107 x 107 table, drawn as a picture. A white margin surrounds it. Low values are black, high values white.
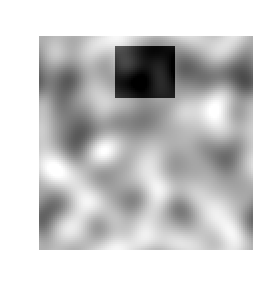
Roughest part: top middle. Odd patch: lower, in the top middle. Histogram: skewed, a long tail of low values. Ninth with the lowest average: top middle.
